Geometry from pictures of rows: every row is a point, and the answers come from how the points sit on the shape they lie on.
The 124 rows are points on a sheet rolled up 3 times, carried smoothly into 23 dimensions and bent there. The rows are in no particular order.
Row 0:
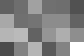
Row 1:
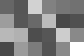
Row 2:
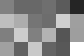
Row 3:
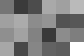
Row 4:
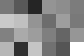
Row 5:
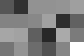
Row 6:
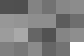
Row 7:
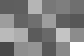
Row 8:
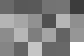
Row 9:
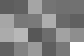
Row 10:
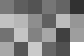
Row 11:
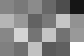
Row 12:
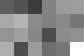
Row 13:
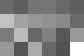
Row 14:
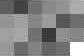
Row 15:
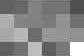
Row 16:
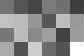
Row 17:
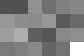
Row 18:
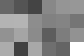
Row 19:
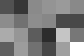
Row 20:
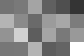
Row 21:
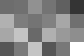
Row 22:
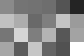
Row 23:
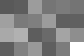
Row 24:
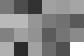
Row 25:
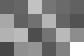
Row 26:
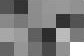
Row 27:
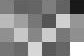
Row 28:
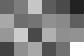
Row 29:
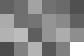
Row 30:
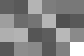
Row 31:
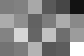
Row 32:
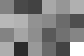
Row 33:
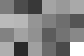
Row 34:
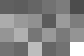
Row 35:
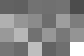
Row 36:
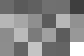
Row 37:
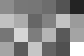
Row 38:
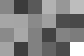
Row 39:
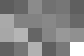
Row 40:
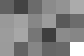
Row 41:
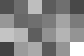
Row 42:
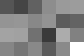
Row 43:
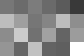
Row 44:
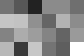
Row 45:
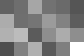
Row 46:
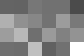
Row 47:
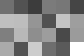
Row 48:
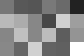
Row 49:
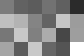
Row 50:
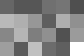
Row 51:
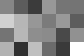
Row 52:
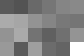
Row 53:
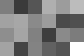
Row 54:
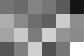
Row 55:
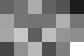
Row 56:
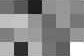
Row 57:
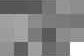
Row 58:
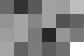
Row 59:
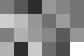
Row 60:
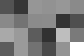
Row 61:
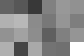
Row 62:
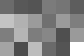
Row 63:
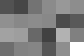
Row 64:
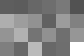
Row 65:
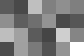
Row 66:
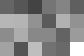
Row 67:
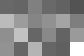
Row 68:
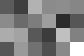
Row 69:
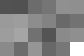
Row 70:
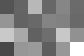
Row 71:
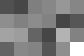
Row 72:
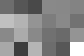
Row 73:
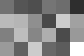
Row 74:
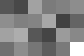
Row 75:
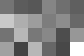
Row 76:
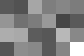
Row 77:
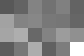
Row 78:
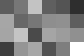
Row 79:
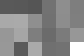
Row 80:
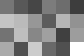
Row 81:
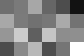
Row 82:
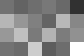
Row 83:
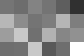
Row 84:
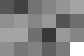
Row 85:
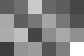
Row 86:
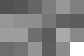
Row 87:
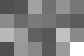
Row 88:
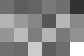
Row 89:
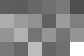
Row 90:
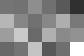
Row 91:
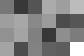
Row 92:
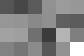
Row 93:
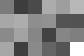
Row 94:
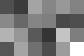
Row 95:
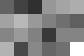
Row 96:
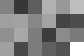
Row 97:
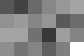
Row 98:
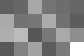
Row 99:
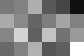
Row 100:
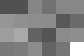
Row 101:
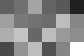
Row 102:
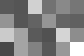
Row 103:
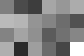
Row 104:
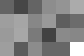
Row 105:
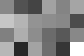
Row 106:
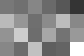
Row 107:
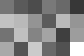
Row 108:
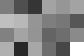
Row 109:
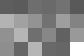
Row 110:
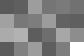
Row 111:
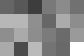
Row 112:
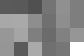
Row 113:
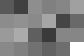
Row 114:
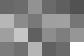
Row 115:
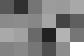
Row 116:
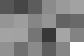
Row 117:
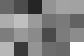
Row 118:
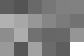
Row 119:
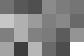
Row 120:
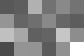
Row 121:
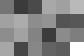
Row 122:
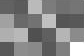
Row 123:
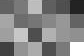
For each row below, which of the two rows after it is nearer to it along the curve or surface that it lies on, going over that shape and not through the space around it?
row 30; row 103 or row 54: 54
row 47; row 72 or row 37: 37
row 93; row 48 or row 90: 48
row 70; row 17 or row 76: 76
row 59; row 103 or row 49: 103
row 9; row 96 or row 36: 36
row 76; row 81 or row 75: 81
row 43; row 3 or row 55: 55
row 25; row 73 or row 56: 73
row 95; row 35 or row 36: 36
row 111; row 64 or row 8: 8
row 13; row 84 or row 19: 84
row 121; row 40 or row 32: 32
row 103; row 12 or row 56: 56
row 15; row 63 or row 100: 100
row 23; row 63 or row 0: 0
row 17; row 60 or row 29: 29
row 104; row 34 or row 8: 8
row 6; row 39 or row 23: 23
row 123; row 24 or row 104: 104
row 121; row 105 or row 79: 105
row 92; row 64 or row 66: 66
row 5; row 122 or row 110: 122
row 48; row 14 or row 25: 25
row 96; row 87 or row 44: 44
